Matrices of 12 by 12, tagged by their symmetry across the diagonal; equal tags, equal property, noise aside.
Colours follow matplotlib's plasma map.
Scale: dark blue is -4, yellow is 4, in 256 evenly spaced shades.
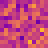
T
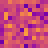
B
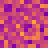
T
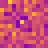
T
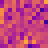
B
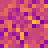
T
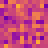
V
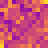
T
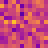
V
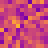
V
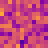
B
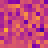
B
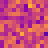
B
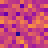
B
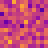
V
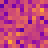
T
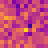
V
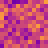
V
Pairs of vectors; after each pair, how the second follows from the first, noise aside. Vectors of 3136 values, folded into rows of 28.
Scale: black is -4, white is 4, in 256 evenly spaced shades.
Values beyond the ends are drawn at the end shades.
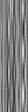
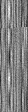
wrapped around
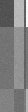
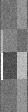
wrapped around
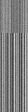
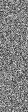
shuffled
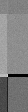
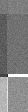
negated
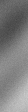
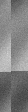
wrapped around
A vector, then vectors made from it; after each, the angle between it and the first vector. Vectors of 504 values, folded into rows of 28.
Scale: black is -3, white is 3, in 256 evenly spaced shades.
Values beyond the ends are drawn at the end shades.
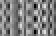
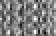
nearly opposite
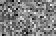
orthogonal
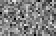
orthogonal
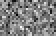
partly aligned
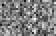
partly opposed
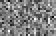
partly opposed
